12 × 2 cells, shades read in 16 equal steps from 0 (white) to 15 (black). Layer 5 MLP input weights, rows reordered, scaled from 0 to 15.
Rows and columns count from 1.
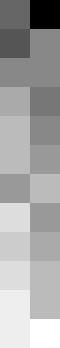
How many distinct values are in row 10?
2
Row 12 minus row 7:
-5 -4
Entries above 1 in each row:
2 2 2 2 2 2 2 2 2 2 1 0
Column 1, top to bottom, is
9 10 7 5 4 4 6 2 3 2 1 1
